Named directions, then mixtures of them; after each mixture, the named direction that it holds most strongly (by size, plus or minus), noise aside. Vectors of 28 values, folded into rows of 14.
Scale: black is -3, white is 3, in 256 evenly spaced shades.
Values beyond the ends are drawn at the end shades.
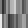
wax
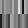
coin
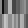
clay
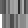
coin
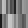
wax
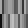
coin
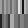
coin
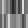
wax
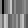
clay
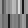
coin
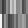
wax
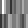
wax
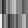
wax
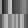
clay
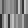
coin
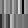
coin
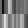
clay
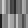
wax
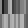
clay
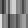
wax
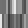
wax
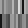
coin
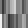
wax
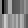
clay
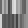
clay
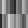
wax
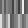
coin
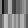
clay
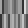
coin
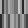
coin
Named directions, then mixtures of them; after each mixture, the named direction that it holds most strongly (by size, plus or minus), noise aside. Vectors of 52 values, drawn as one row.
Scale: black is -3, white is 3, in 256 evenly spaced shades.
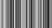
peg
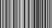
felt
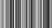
peg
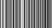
felt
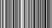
felt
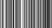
peg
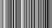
peg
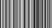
felt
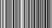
felt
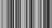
peg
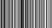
felt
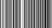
felt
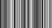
peg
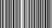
felt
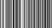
felt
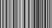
felt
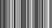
peg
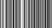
felt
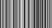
felt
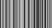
felt
